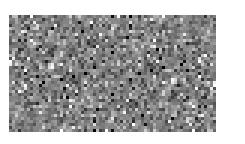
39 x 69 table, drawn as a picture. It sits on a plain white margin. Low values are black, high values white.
Grain: fine. Symmetry: a half turn. Odd rows or columns: none. Slope: none. Average level on the scale: 50%. Stripes: none.
